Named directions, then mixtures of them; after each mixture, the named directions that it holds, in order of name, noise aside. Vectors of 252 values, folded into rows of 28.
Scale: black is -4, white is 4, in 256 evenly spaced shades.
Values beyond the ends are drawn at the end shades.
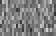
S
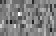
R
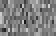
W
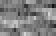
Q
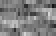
Q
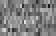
Q, W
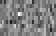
R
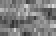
Q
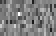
R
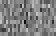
R, W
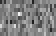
R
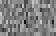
R, W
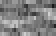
Q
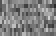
Q, S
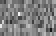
R, S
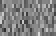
S, W
